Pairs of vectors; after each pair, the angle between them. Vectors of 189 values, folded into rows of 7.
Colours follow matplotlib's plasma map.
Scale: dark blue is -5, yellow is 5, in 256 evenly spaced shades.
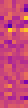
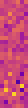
orthogonal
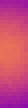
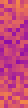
partly opposed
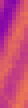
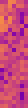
partly opposed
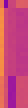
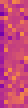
partly opposed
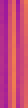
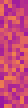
orthogonal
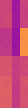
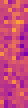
partly opposed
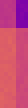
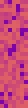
orthogonal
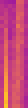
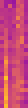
nearly parallel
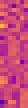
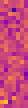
partly opposed
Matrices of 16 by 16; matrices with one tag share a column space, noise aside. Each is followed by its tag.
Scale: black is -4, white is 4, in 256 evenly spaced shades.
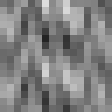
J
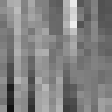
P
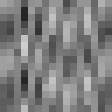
J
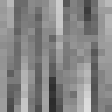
P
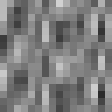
J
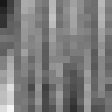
P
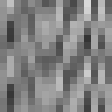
J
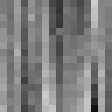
P
